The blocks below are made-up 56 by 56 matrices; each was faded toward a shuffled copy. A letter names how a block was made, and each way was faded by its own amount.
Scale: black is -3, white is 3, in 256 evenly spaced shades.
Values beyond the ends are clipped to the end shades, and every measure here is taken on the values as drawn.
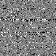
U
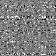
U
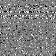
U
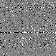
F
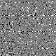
F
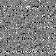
F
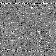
U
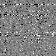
F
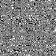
U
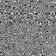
U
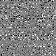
F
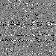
F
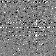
F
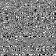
U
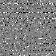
F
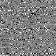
U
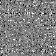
F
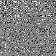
F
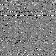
U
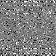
U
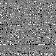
F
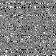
U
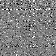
F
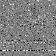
F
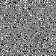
F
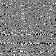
U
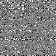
F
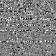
U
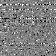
U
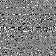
U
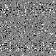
F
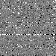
U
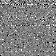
F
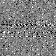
U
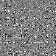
F
